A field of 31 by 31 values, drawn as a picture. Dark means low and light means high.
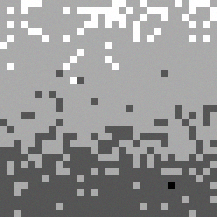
There are no regular stripes. There is an overall slope up to the top. No row or column stands out.
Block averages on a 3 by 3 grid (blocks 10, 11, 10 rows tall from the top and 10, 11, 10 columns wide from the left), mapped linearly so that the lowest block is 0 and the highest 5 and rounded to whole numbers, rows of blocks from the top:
555 | 333 | 000
